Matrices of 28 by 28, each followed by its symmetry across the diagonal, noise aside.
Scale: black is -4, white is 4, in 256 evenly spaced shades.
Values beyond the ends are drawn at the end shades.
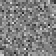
antisymmetric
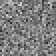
neither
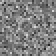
symmetric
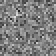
symmetric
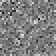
symmetric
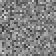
neither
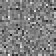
antisymmetric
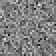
symmetric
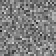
neither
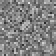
symmetric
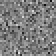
neither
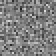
antisymmetric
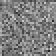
antisymmetric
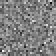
antisymmetric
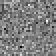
antisymmetric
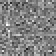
neither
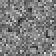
symmetric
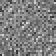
symmetric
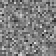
antisymmetric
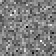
symmetric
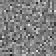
antisymmetric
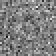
antisymmetric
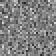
neither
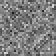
symmetric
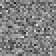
neither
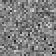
neither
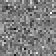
neither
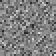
symmetric
